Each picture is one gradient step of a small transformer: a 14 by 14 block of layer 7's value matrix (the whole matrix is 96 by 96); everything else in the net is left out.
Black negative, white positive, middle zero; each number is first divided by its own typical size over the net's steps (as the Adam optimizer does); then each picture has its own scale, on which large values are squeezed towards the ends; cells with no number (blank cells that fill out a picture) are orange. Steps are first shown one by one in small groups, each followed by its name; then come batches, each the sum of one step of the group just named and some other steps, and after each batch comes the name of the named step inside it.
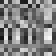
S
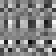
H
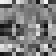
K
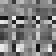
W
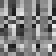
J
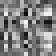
J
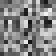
H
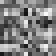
K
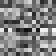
W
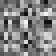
H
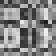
S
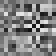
J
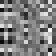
S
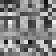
H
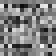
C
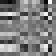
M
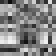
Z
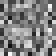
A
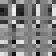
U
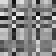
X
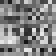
Z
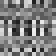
X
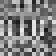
C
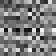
M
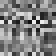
X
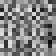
X
